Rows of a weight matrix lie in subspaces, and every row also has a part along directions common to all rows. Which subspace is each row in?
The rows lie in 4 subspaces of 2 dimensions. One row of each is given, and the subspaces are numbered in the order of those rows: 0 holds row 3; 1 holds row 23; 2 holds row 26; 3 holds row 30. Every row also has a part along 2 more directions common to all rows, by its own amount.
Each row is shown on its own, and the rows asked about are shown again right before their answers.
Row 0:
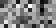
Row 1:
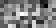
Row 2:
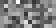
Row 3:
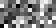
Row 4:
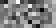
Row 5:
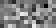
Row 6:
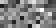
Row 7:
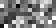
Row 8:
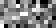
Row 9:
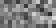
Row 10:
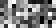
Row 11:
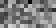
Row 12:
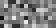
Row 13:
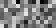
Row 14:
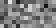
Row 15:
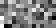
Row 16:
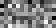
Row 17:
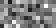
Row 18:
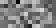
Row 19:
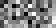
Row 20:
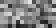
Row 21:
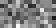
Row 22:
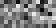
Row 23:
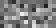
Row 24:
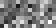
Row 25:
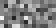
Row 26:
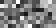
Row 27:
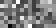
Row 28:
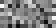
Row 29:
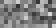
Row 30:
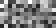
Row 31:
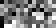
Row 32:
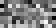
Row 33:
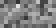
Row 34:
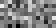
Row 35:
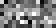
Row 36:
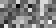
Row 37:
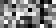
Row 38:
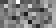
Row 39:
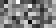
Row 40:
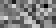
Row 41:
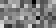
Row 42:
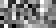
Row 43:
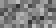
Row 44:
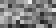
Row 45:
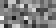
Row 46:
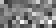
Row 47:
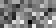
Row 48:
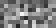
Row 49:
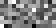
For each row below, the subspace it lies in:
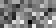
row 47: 0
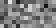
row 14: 3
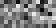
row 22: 0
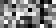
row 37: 3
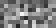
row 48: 1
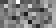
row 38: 2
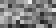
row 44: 3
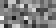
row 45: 1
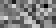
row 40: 1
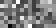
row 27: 2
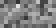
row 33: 0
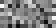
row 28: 3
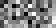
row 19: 2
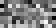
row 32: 3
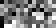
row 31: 1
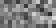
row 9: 0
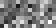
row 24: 0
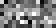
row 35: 0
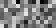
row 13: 2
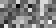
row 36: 0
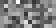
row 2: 2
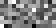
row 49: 1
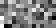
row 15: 1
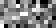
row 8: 2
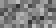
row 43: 0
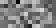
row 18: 2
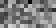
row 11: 3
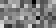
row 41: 2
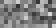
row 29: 0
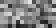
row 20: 3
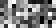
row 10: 0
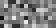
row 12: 1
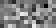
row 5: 1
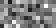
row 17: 3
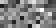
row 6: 2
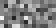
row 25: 1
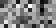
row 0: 0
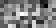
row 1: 1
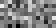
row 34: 3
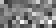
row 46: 0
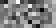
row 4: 2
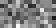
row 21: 3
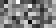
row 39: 2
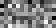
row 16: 3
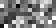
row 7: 0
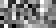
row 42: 1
